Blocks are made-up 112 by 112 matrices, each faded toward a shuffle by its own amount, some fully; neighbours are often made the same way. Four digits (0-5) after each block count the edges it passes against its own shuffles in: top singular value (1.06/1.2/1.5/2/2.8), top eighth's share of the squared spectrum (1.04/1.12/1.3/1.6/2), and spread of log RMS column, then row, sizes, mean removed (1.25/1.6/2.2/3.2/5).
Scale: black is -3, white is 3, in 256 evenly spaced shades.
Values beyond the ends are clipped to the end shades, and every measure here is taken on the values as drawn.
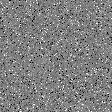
0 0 0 0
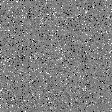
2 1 1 1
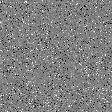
0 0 0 0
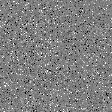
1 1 1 1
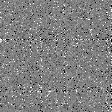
2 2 2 2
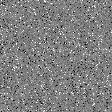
0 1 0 1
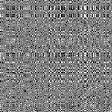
5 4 4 4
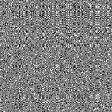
5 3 2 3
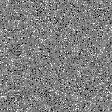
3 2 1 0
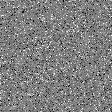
2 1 0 0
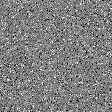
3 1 0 0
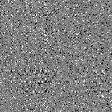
4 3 2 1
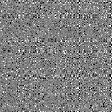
5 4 3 3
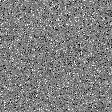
0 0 0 0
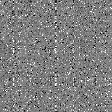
4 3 2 1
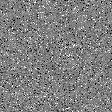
3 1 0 0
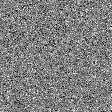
0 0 0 0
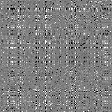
5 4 3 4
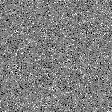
3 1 0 0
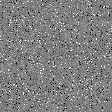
1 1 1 1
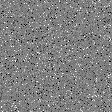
0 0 0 0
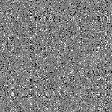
4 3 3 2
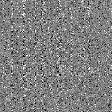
4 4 3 2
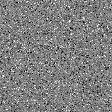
2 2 1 0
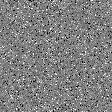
0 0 0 0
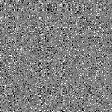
4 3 2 2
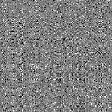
4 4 3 2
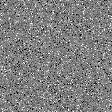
3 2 0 0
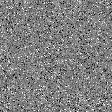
3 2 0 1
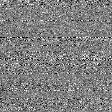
2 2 0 4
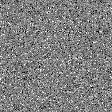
0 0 0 1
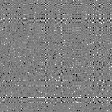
5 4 2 3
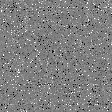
3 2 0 1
